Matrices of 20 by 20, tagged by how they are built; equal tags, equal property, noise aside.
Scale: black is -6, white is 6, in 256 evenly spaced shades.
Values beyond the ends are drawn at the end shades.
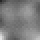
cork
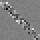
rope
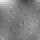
cork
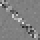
rope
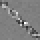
rope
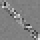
rope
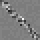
rope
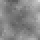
cork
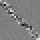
rope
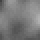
cork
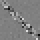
rope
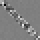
rope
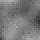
cork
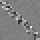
rope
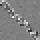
rope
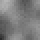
cork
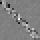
rope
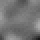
cork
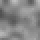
cork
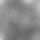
cork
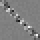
rope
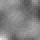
cork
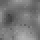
cork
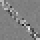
rope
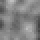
cork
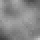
cork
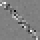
rope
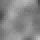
cork
